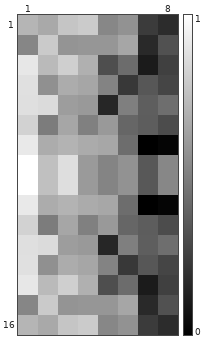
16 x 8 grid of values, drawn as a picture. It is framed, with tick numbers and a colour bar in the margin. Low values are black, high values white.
The top and bottom halves mirror each other. The ninth with the highest average is the middle left. Values rise toward the left. The centre is the smoothest part.
